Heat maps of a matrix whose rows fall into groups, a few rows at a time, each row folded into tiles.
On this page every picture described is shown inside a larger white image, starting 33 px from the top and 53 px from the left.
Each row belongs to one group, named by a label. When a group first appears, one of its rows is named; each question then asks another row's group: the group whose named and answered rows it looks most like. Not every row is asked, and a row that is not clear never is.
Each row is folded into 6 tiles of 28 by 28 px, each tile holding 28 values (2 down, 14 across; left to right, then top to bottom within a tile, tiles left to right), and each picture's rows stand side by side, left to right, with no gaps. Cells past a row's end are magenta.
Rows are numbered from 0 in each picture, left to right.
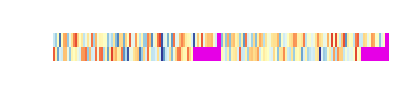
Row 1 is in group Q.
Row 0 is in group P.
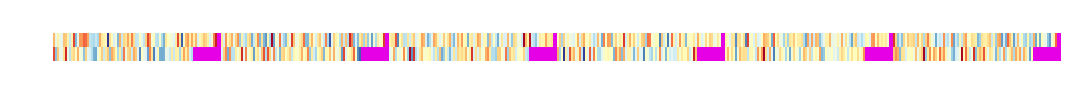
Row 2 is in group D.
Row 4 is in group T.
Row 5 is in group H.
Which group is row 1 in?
H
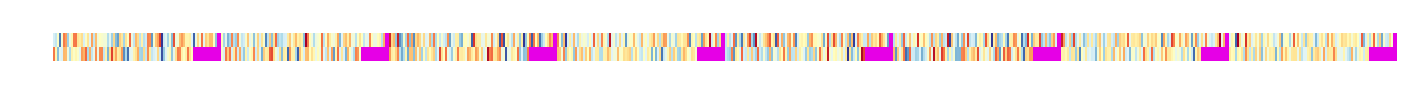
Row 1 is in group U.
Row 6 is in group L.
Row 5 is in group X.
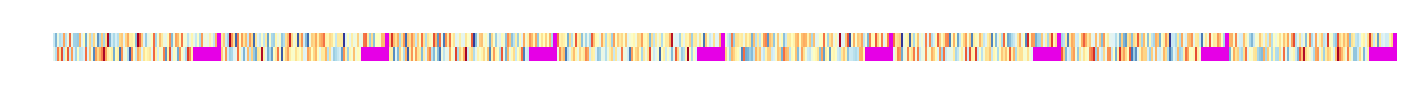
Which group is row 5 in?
D
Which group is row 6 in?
P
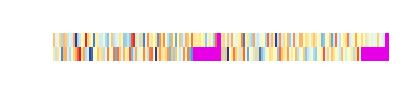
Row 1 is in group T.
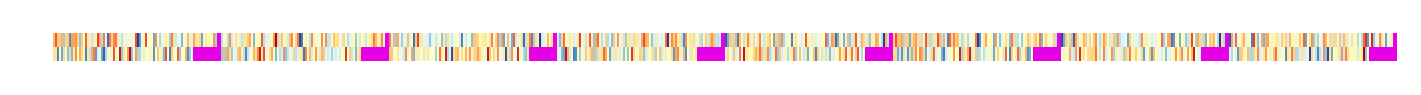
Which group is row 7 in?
Q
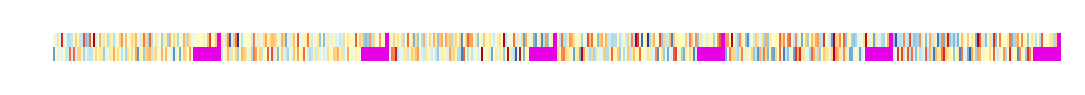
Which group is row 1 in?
D
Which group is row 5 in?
U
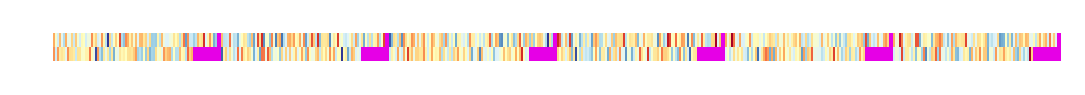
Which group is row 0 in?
T
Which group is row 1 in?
H
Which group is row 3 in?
L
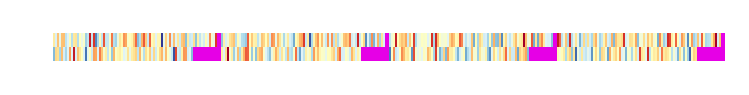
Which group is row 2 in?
Q
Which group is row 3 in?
L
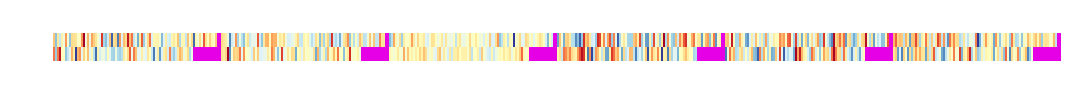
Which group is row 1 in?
D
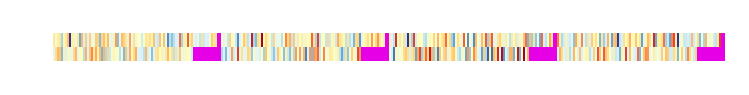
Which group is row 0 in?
D
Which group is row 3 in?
H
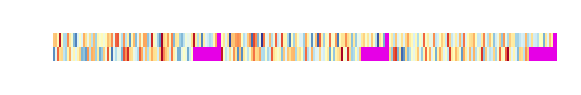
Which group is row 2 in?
X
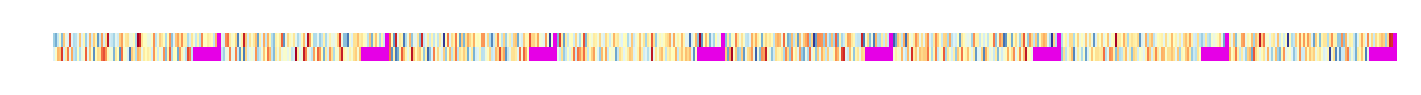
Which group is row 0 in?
U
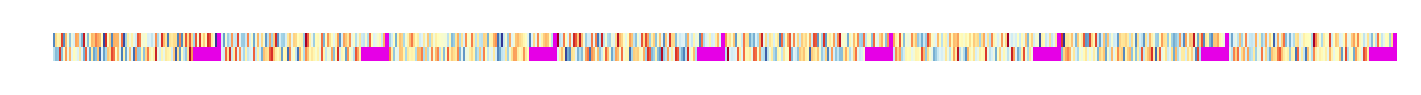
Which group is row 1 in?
U
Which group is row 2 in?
P
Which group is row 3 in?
X
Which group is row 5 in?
X
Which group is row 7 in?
U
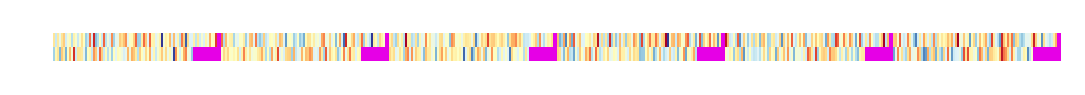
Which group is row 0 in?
H
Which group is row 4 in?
L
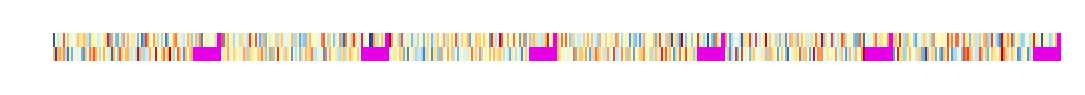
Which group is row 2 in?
L
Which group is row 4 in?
H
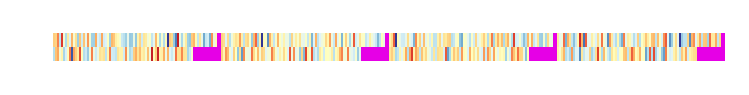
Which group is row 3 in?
D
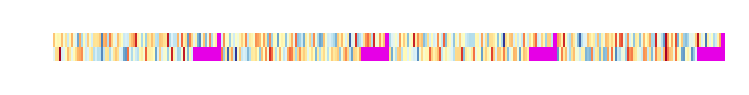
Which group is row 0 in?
X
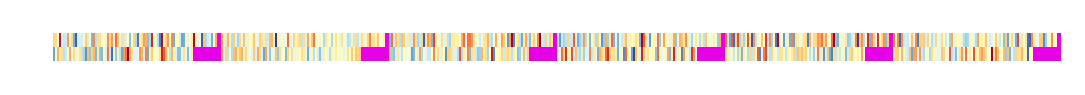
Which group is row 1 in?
T
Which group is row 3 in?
U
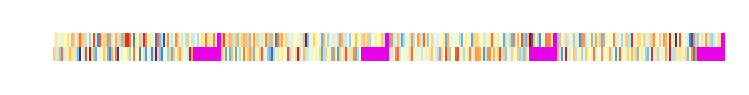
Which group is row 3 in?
Q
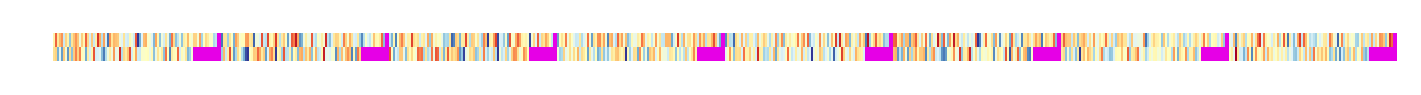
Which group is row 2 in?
P
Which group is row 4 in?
Q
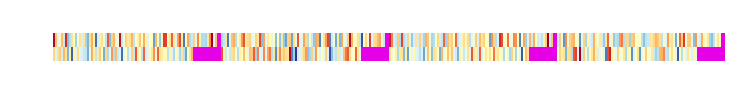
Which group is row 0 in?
L
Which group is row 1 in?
P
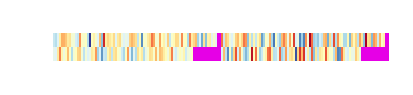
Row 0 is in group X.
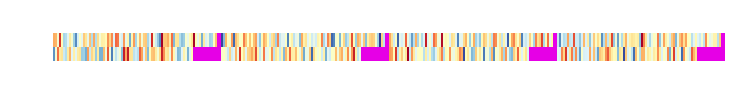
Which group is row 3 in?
U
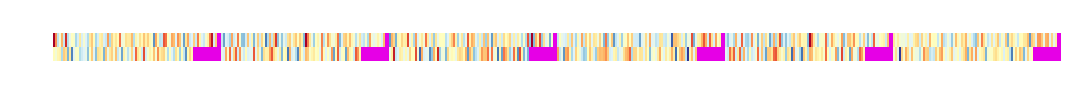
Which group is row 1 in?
U
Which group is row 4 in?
U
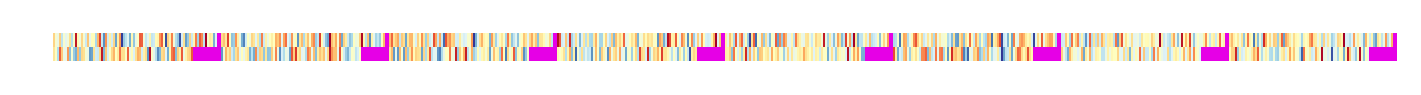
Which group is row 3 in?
L
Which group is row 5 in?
P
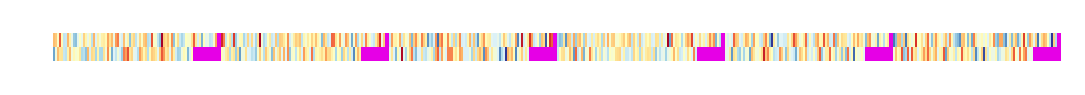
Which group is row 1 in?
L
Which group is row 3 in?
Q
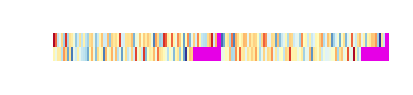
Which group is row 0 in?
L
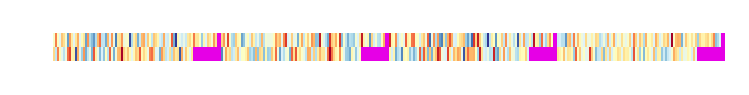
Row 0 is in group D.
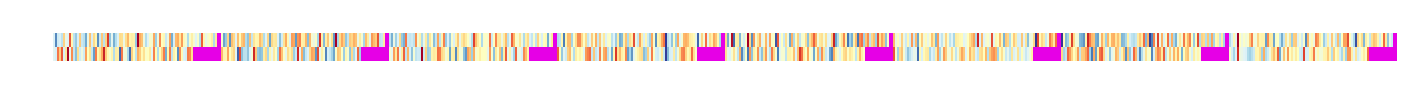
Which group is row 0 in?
U
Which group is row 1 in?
Q
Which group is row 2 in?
U
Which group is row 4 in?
D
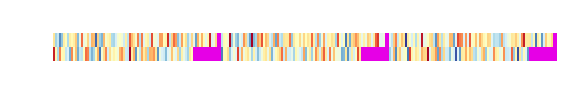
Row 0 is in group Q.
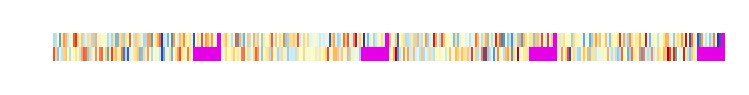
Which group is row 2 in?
D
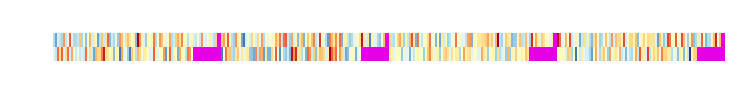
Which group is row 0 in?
U
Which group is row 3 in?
L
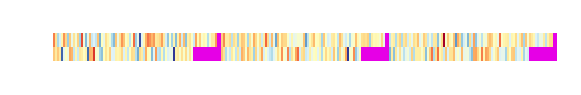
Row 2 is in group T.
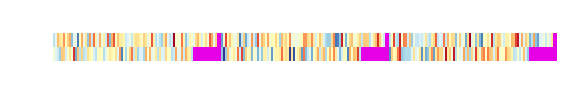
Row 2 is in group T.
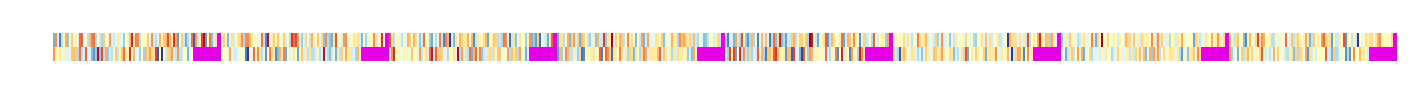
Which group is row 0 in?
Q
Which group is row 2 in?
H
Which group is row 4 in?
U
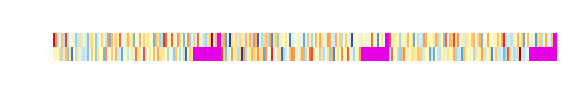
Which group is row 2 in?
X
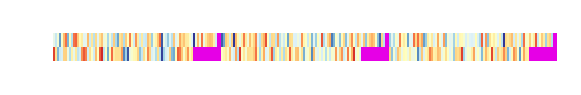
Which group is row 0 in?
P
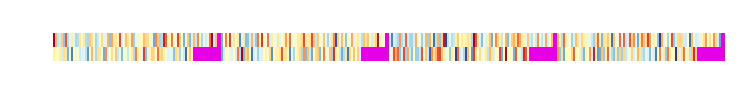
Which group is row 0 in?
L
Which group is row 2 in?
U
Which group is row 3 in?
T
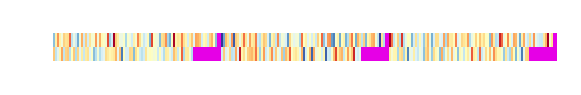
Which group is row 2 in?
L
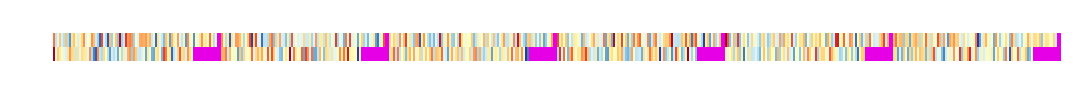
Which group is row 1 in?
H
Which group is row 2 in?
H
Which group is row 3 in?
X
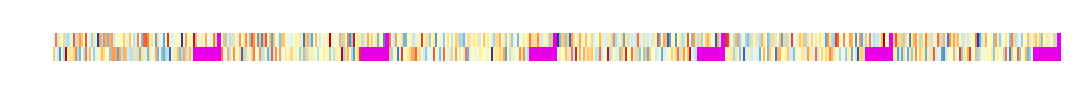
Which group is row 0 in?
T
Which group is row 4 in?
L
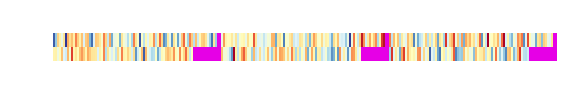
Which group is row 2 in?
X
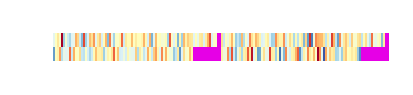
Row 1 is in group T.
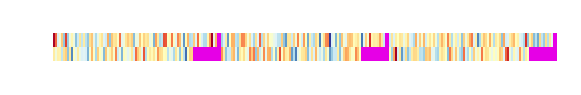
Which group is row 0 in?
L
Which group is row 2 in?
X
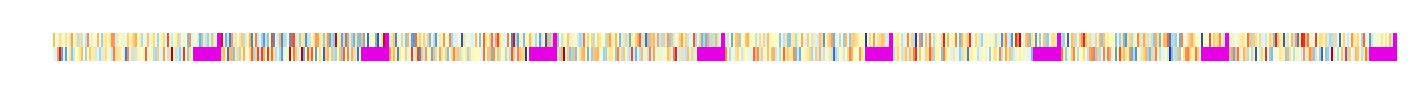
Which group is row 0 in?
X
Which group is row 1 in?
H
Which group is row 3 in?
X
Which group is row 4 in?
P
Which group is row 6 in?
P
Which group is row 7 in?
T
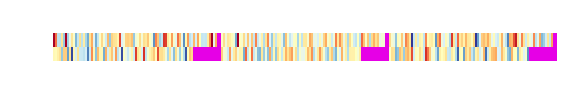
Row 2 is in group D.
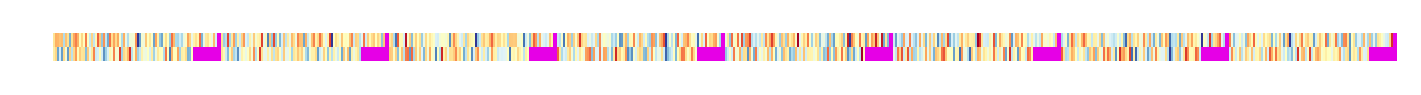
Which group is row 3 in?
P
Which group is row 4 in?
Q
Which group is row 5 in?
U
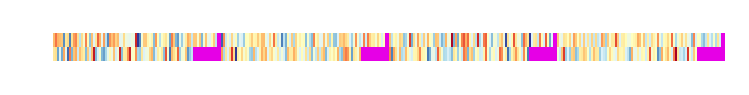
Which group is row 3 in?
X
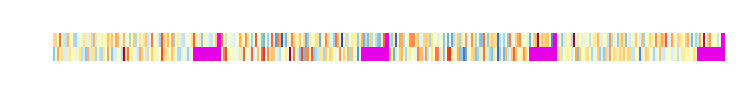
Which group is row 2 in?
P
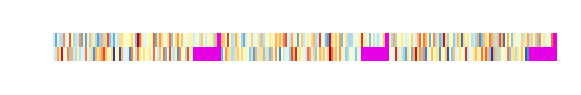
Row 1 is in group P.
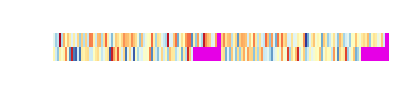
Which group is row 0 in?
Q
